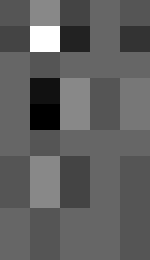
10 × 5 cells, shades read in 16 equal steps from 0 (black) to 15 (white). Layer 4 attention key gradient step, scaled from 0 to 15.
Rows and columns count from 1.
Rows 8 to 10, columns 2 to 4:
8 4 6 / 5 6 6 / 5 6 6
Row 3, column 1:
6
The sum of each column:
55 60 54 58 54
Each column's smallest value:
4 0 2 5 3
